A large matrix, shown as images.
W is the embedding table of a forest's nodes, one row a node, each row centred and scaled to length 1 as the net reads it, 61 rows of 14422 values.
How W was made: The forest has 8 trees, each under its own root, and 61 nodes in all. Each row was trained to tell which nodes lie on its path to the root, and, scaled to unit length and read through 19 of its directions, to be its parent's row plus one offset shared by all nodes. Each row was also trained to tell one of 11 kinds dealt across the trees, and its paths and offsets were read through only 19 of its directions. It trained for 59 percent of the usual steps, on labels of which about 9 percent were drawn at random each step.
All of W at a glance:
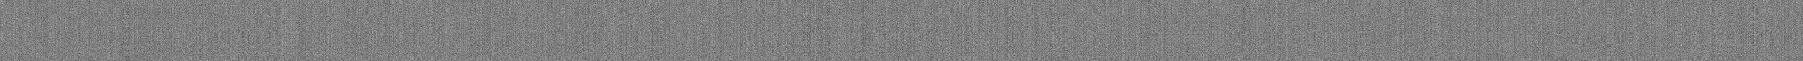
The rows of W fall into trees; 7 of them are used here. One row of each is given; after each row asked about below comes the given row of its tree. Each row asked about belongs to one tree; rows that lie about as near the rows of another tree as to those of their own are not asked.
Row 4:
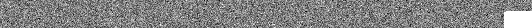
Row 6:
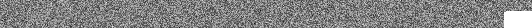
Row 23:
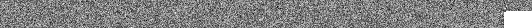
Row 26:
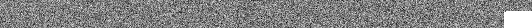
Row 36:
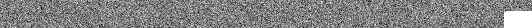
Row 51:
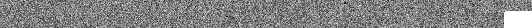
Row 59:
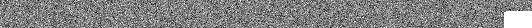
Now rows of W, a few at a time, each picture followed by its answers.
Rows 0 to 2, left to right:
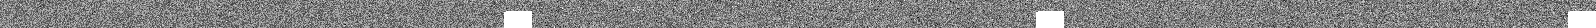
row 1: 36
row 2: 6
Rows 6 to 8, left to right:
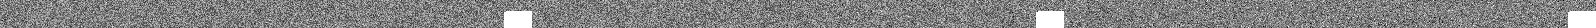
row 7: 36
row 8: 59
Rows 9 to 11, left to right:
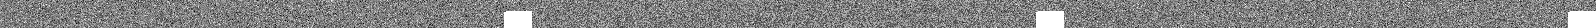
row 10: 36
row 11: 59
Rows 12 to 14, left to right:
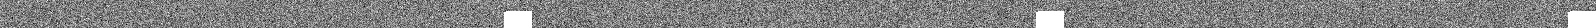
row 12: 59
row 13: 51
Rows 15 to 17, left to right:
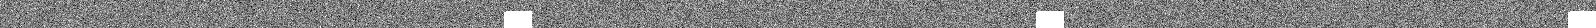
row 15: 26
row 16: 4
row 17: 36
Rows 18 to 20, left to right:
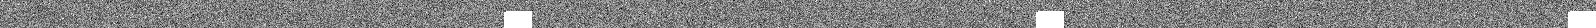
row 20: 6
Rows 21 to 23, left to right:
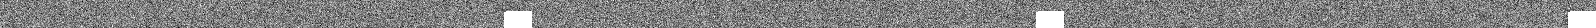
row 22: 26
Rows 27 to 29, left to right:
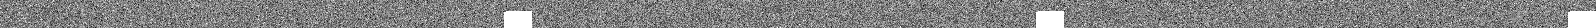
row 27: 59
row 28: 36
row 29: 59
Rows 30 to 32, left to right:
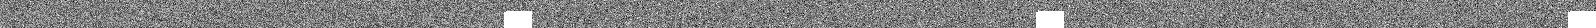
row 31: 59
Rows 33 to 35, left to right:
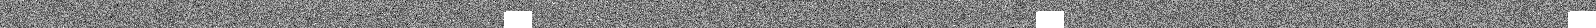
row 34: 26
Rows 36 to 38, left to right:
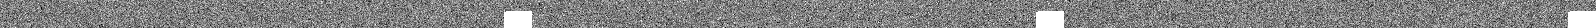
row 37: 36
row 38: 51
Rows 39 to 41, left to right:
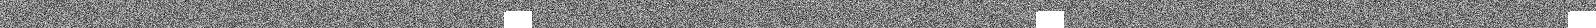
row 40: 36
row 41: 59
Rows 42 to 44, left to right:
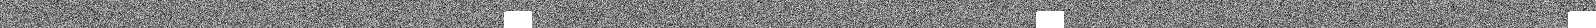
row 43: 59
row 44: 23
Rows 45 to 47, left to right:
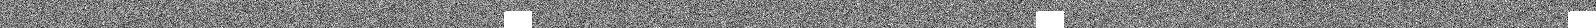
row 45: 36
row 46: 6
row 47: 26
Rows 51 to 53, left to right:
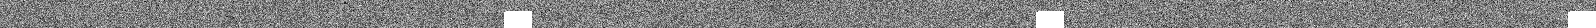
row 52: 26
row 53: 36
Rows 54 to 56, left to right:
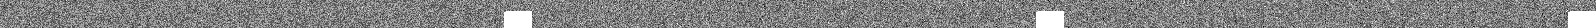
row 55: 26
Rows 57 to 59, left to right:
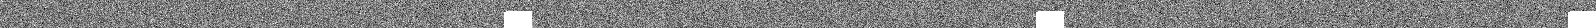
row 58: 59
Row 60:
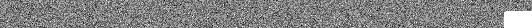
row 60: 6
